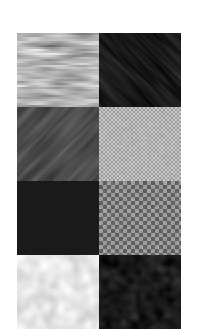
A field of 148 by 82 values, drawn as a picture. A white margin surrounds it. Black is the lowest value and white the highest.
The table splits into 4 rows of 2 panels. Panel 1,1: high, streaked across. Panel 1,2: very low, slanting down to the right, faint in contrast. Panel 2,1: low, slanting up to the right, faint in contrast. Panel 2,2: high, checkered. Panel 3,1: very low, flat. Panel 3,2: middling, checkered, strong in contrast. Panel 4,1: very high, blotchy, faint in contrast. Panel 4,2: very low, blotchy, faint in contrast.
